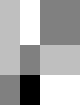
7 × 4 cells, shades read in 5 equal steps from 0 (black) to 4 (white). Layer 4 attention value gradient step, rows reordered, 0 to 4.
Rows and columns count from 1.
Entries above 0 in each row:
4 4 4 4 4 3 3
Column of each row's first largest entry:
2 2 2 1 1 3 3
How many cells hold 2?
10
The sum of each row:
11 11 11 11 11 10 10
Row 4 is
3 2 3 3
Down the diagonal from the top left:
3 4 2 3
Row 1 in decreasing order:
4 3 2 2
